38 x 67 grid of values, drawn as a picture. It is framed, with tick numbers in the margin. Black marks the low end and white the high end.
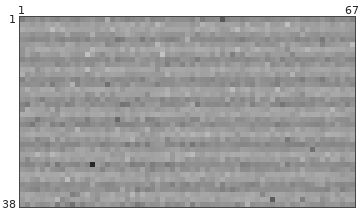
Average level on the scale: 60%. Stripes: horizontal, repeating 9 times. Histogram: heavy tails on both sides. Slope: none.
